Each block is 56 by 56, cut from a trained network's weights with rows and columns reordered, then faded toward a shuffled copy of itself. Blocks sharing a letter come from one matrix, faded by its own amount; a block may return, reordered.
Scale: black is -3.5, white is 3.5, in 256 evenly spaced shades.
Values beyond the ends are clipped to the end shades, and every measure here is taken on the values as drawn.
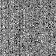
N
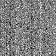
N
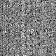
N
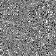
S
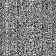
N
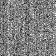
N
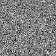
S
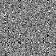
S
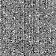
N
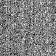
N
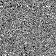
S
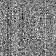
N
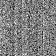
N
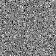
S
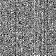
N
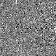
S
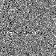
S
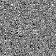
S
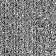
N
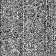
N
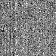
N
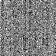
N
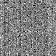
N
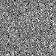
S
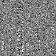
S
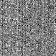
N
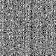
N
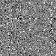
S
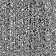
N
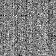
N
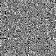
S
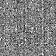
N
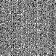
N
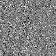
S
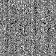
N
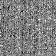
N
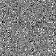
S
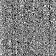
N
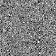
S
